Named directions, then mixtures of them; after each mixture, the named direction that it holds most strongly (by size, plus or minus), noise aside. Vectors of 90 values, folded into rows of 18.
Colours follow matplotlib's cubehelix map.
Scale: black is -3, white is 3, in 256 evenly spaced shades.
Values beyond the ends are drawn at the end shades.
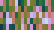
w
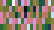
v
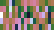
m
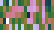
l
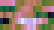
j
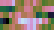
j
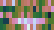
j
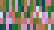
w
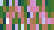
l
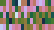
w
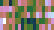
j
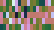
v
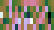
m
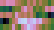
j
